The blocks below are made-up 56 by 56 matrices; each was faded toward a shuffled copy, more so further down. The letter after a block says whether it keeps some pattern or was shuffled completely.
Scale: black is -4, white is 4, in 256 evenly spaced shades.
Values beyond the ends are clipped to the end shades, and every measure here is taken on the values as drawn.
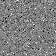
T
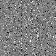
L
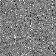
L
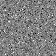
T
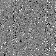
L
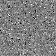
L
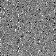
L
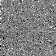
L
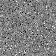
T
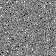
T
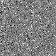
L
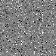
L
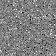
T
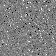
T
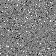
T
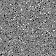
T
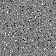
T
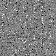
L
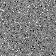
T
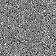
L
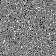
T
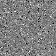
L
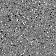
T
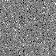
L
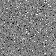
T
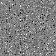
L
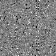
L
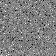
T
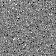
T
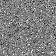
T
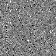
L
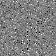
L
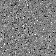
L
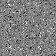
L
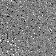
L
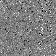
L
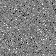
T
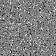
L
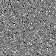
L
